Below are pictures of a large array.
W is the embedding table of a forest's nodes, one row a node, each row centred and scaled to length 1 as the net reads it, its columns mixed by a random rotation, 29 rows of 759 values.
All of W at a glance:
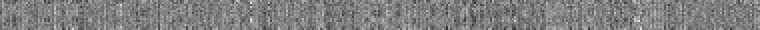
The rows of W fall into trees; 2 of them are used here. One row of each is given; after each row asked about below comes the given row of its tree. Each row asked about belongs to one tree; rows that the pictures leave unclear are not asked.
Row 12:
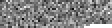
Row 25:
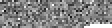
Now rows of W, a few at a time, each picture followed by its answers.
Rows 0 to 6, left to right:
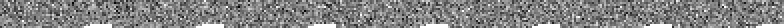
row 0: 25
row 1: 25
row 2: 25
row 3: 25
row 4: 12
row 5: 12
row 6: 25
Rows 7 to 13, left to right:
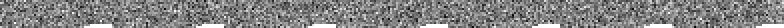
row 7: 12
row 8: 12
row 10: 12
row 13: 12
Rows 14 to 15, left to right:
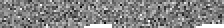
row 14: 12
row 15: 12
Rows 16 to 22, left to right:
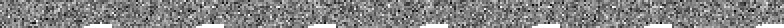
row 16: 12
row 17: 25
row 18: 25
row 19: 25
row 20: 25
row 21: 25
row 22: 25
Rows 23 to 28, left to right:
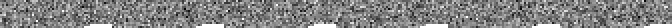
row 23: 12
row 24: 12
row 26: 12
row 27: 12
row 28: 12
